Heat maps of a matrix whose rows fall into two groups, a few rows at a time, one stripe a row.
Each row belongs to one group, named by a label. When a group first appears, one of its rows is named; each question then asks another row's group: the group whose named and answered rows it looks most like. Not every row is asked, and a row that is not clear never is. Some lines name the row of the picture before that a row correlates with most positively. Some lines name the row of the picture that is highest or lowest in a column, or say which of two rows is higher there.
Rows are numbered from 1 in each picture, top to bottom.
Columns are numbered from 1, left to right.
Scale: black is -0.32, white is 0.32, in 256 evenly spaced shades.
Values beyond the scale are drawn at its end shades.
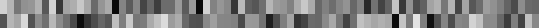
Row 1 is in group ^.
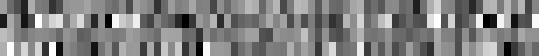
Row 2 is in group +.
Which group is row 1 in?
^
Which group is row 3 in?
^
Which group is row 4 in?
^
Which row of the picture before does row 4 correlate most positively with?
1
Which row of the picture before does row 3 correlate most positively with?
1
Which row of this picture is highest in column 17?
2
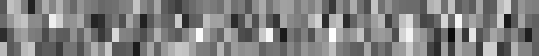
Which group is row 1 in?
+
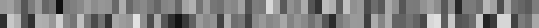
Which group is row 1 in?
^
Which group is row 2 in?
+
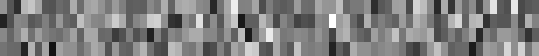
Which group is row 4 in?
^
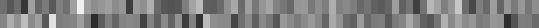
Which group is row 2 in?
^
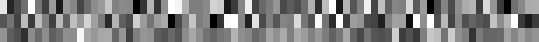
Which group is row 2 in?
+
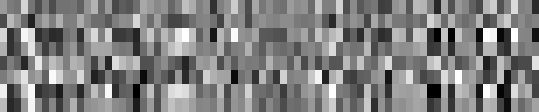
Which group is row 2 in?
+
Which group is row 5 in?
+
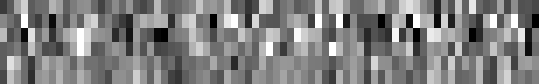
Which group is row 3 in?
^
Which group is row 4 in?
^
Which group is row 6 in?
+
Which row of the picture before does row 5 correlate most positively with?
2
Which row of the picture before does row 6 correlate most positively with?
2
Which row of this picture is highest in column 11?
3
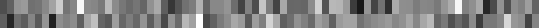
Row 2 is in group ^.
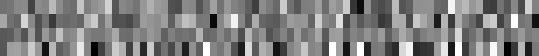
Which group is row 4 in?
^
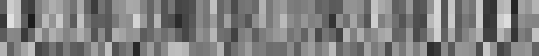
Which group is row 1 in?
+
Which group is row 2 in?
+
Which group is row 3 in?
+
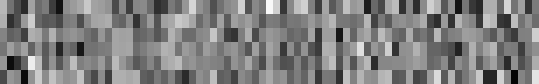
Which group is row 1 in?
^
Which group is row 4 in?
^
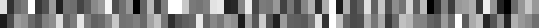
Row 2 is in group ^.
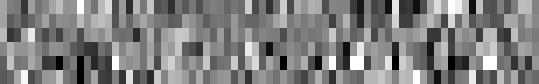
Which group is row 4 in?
^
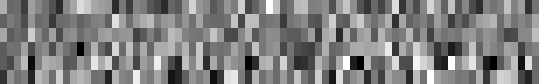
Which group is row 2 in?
^
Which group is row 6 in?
+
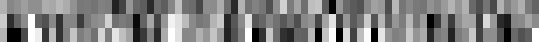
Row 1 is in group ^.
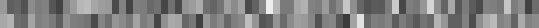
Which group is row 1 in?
^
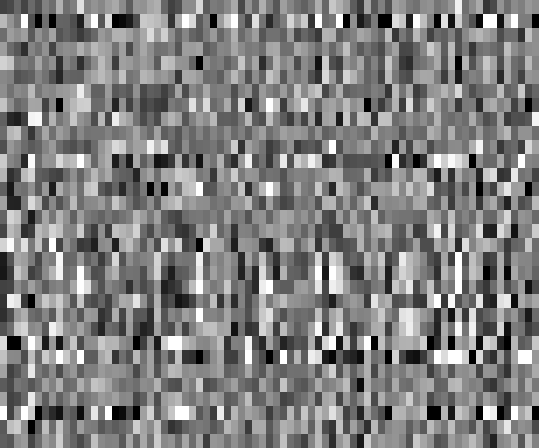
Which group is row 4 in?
^
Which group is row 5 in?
^
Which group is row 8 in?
^
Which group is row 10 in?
+
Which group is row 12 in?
^
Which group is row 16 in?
+
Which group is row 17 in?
+
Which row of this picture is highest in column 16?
30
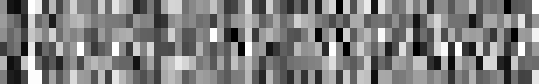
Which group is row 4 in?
^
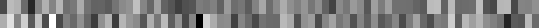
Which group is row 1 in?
+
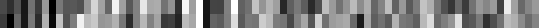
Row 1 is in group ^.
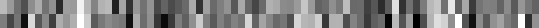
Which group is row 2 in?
^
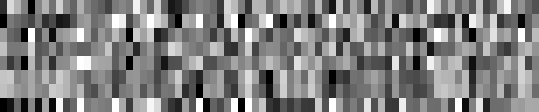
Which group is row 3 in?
^
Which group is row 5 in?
^
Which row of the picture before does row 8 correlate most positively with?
2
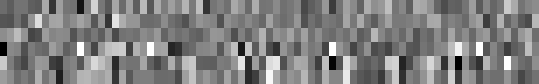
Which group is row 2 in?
+
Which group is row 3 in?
+
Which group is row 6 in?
^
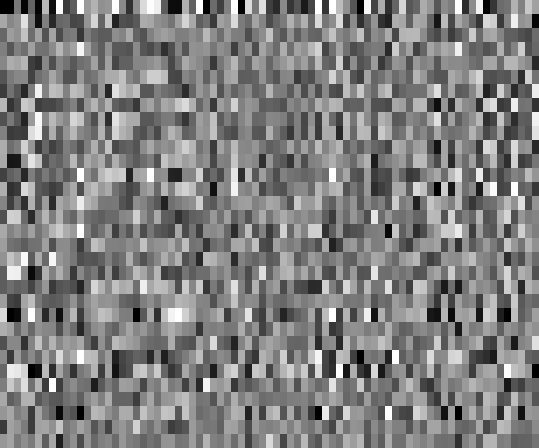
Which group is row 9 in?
+
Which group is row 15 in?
^
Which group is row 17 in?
^
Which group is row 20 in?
+
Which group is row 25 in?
+
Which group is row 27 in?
+
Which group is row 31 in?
+
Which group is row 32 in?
^
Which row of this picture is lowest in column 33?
23
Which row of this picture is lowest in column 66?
30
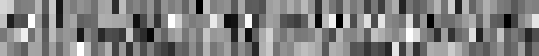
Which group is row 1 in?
^
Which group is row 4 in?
^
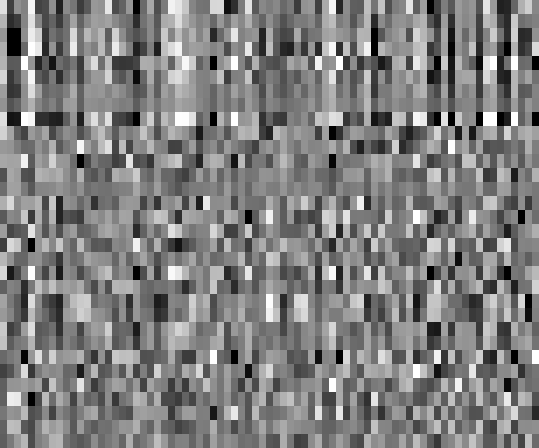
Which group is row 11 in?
^
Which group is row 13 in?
+
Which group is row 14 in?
+
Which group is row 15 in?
^
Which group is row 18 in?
+
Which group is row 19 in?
^
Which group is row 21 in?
+
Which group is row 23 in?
^
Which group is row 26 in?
+
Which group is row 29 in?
+
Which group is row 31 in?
+
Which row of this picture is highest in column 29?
27
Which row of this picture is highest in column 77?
26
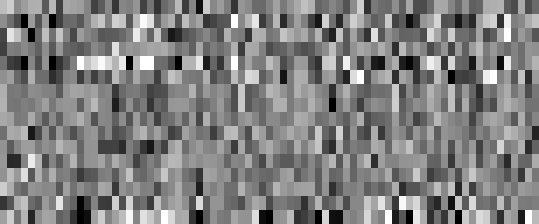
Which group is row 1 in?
^
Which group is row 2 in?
^
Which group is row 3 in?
+
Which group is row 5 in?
^
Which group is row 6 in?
^
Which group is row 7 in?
^
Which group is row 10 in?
+
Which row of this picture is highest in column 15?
5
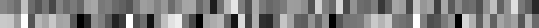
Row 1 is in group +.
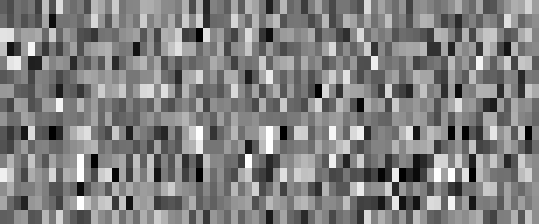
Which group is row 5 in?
+
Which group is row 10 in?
^
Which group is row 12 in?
^
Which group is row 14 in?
^
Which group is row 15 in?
^
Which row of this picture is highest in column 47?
7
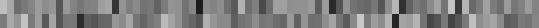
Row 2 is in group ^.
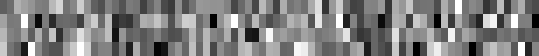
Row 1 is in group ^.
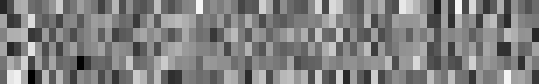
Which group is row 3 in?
+
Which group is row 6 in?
+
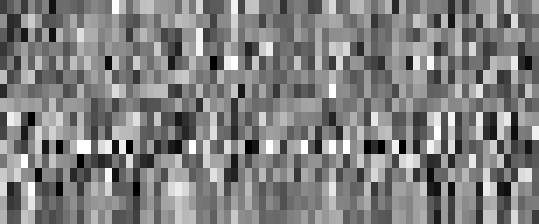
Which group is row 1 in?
^
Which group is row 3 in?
^
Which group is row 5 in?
+
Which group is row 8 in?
^
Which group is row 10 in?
+
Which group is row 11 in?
^
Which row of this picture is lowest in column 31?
5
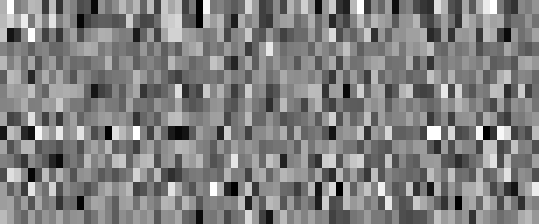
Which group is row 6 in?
+
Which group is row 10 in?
+
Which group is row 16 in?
^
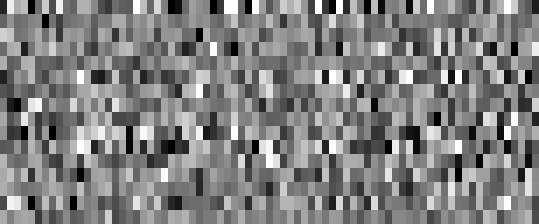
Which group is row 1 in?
+
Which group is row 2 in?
^
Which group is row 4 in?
+
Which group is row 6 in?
^
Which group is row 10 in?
^
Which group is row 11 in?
^
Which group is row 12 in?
^
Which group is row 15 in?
+
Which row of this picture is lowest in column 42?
8
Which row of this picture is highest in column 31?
4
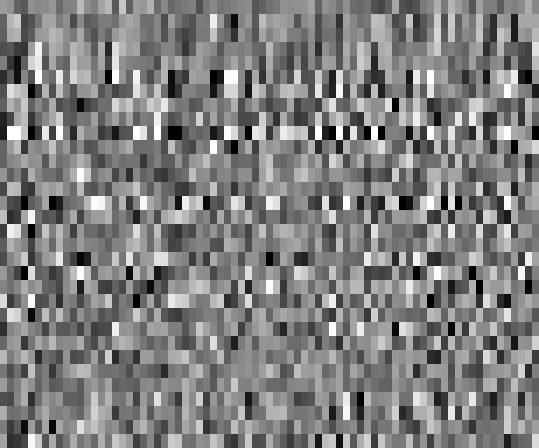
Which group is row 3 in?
+
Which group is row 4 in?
+
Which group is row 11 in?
+
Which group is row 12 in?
^
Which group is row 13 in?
^
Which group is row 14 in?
+
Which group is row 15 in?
^
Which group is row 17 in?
+
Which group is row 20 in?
^
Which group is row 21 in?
^
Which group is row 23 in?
+
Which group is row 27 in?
^
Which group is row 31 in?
^
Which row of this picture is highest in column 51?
10
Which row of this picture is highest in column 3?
10
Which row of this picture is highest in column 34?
6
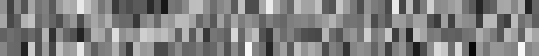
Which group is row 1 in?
^
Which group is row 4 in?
^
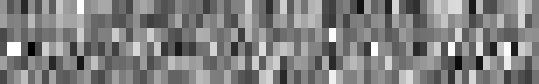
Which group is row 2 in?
^
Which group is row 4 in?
+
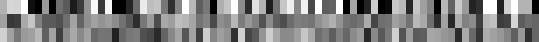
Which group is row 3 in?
^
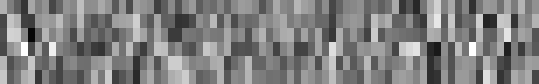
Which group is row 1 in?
^
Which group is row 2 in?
+
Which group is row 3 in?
+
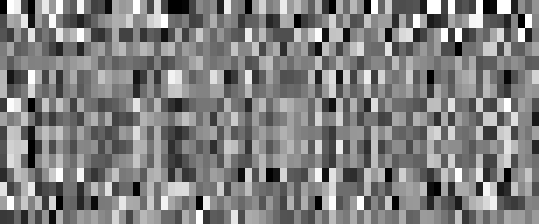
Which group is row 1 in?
+
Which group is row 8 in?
+
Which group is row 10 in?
+
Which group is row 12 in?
+
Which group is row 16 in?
^
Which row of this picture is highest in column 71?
15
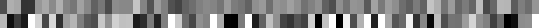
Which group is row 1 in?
+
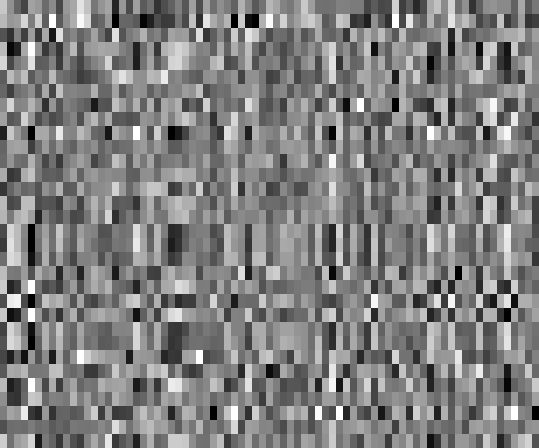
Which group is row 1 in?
^
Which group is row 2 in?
^
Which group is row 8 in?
^
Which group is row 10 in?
+
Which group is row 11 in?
+
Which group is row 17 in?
+
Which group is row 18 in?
+
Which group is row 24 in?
+
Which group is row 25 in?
+
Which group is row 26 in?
^
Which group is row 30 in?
+
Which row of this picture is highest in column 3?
22
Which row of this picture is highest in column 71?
8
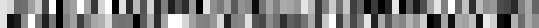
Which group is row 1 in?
^
